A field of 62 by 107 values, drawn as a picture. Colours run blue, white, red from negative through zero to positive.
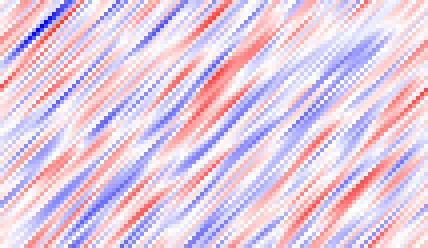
The histogram is bell-shaped. Overall the values sit about 50% of the way up the scale. The grain runs diagonally up to the right. Neither half mirrors the other.
